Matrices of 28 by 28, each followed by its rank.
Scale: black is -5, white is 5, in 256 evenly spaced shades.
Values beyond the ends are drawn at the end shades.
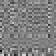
three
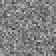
full rank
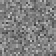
full rank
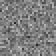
full rank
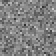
full rank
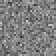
full rank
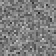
full rank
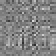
three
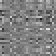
three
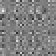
three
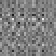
three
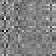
three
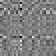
three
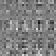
three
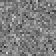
full rank
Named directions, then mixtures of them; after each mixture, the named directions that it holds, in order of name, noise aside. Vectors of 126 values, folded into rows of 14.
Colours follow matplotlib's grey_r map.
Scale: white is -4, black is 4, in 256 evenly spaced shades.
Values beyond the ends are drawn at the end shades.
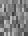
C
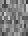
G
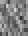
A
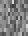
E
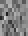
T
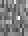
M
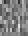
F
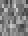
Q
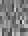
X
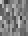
A, F, Q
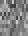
E, G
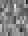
M, Q, X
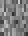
C, G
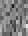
E, T, X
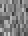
C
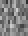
Q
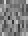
F, G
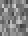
Q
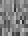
X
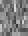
A, Q, X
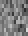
E, Q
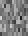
A, E, Q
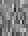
X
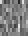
F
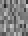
E, G, Q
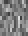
E, F, Q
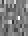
M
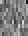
F, G, X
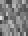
A, Q, T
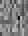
F, M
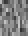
F, Q, X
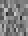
Q, T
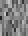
G, T, X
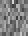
E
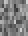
M, Q
